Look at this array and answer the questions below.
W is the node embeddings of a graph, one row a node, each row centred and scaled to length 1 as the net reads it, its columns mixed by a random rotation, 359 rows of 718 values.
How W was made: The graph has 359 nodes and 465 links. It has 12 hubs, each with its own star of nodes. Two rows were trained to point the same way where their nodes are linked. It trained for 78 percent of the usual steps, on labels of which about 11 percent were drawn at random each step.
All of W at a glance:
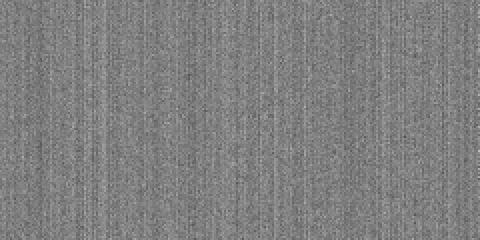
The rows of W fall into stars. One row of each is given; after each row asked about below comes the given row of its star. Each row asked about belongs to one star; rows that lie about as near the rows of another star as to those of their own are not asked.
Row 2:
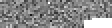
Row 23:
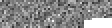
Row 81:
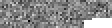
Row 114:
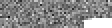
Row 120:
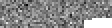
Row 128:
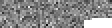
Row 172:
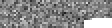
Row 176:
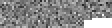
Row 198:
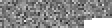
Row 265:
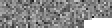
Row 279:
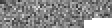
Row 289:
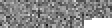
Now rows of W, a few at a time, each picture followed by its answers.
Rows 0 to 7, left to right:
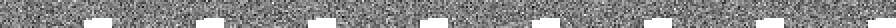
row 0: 128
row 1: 265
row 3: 114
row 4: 176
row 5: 279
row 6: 265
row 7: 172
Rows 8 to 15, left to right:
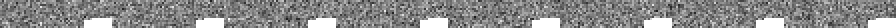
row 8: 198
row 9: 120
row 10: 265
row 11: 2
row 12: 128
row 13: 172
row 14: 81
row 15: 120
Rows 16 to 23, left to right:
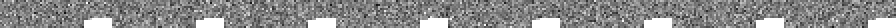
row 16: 114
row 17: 23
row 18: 289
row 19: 279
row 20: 289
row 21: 2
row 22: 81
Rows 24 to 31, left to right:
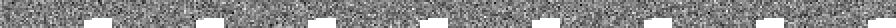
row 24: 120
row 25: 120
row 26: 289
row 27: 289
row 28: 289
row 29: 114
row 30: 176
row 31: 2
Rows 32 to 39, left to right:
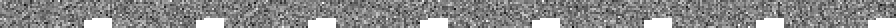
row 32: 265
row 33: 279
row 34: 265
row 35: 172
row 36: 176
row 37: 23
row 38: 176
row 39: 176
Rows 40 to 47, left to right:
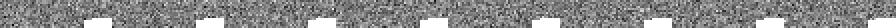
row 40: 172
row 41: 198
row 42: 114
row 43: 23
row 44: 279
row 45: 176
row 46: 2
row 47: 120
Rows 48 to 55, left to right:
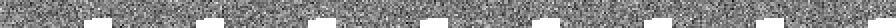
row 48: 23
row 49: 265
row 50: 128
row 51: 114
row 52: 279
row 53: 172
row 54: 279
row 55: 198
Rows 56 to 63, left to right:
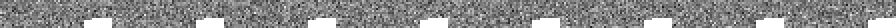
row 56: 172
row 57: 279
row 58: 128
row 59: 120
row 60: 114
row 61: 120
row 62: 81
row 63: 23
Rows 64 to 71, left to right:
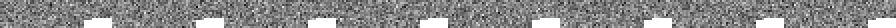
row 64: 198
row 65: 176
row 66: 114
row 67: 265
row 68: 128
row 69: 23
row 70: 172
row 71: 265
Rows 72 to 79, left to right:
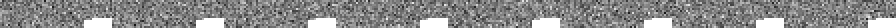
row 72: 176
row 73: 198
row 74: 2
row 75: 114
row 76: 128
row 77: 279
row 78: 120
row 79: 176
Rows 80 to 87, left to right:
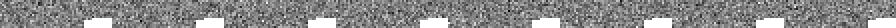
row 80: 279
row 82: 81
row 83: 81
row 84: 176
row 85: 120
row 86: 265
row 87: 128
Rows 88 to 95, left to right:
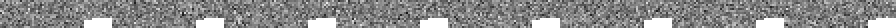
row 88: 81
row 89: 120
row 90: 114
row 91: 176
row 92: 198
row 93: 172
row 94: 2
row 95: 120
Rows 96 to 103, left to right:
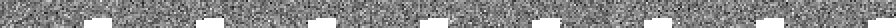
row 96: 2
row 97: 265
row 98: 289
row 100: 81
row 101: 265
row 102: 114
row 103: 81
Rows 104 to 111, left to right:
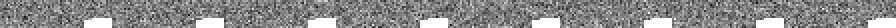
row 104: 114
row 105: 279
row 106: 198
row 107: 289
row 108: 81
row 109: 279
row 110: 289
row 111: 289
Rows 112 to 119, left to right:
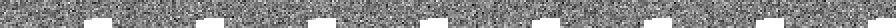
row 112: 23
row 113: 176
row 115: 198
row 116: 265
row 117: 23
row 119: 289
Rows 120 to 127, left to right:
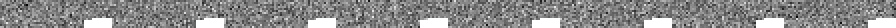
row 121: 279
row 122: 114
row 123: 114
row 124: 128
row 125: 2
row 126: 172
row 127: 172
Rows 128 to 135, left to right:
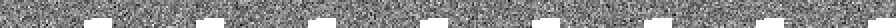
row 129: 81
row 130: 23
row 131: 176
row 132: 265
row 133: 120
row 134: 265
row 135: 23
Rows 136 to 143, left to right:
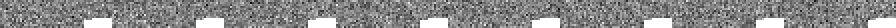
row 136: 198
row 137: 279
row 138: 128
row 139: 172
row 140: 289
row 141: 81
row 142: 279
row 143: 265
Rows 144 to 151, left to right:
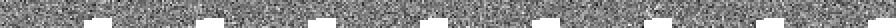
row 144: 81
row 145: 279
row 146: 23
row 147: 81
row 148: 114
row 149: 128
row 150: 172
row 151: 23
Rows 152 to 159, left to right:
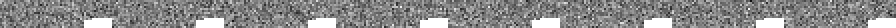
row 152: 289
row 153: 120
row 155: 120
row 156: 198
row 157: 289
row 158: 114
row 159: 279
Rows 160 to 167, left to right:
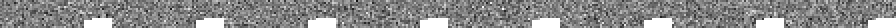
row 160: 2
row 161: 81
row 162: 120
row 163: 114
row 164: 279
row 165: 81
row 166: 176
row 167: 81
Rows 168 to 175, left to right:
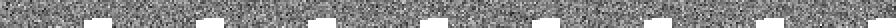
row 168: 265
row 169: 172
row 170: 172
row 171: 289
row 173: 289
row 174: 289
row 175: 289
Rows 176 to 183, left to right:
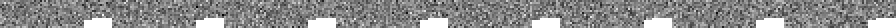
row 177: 176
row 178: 23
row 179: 176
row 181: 81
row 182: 23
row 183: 23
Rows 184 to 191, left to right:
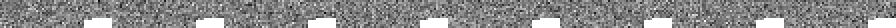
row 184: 23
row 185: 265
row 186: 265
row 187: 172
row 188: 120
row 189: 279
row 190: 198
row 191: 279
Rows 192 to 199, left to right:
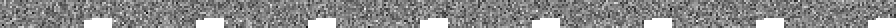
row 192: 114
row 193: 81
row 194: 172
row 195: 279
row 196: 176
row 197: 23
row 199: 172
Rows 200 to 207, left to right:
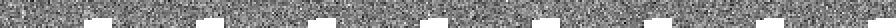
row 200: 128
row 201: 23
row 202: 289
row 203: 128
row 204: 128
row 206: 23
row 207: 81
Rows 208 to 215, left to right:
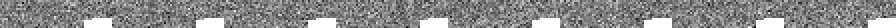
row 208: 198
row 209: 289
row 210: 176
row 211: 114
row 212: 23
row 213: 81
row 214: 289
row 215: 198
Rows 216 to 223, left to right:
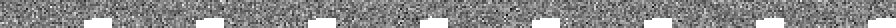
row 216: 114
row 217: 172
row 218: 265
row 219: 81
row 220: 265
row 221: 279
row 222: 120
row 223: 265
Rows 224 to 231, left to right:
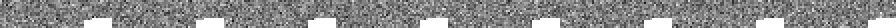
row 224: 198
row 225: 2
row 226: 81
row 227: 2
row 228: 120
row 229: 120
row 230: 120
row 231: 81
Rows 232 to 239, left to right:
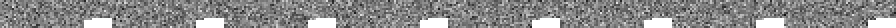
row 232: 81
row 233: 176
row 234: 128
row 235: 265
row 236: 265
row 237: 176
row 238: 198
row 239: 23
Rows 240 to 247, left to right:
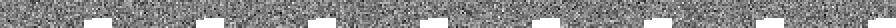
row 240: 198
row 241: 2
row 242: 2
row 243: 2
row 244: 172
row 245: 23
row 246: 279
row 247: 279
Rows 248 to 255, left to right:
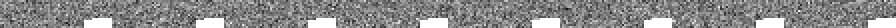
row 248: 198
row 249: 81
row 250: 289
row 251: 289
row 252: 289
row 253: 128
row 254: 172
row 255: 198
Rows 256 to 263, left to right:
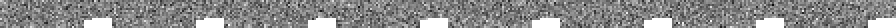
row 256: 265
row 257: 279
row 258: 172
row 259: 2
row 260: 176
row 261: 265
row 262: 176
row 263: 23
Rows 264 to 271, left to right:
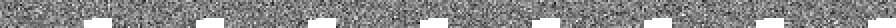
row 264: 114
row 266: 279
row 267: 81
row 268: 81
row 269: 2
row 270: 289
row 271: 23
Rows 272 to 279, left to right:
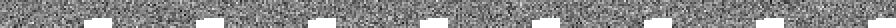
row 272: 2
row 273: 172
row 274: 114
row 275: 198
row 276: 172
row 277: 23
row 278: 176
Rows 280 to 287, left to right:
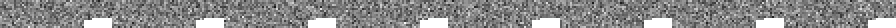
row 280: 176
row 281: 289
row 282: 198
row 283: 279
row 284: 289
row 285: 289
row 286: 198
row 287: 81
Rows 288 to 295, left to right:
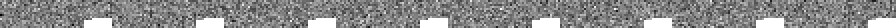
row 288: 265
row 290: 198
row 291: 279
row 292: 23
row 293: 128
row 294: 23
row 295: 114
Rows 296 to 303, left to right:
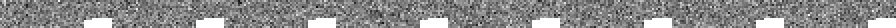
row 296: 265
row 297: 198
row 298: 198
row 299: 279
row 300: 81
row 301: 176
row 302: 176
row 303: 172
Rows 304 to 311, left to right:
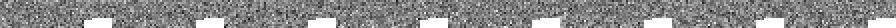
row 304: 120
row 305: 81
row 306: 81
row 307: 279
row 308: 81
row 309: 23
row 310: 289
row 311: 81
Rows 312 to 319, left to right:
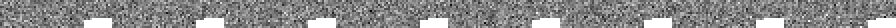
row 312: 198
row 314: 23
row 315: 81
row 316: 265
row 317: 198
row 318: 198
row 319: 198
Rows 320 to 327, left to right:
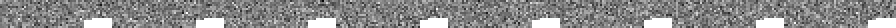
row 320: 176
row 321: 176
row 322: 176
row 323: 172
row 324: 289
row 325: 2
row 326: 2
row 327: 114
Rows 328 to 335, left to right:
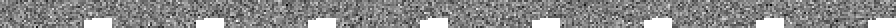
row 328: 198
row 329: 289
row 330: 114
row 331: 2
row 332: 279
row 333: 265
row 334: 81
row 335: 120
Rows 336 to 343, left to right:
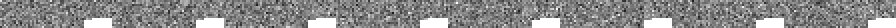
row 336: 265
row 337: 23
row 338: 23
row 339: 114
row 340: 176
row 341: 114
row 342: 2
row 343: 128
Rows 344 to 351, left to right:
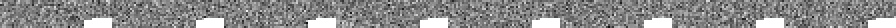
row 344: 23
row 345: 289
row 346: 81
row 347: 172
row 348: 279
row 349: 120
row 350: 114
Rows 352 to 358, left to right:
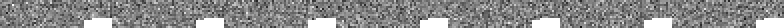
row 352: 120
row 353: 120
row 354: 198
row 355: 172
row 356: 279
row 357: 81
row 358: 265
